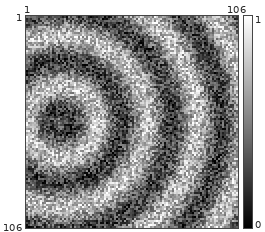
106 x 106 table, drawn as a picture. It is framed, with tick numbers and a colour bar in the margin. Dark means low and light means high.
Seam: none. Slope: none. Average level on the scale: 50%. Rings: centred on the middle left. Ninth with the highest average: middle left. Odd rows or columns: none.
